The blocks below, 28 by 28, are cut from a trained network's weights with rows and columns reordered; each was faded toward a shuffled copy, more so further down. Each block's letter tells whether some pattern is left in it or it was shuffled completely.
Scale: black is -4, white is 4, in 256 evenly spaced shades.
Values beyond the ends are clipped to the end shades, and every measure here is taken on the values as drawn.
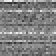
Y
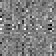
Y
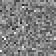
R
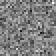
R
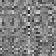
Y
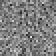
R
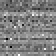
Y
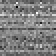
Y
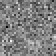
R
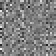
Y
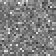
R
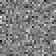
Y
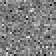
R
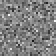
R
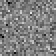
R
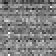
Y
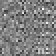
Y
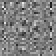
Y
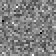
R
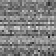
Y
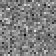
R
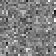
Y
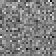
Y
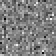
R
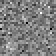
R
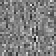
Y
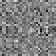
Y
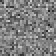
R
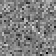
R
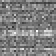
Y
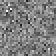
R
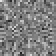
Y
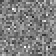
R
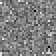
R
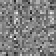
Y
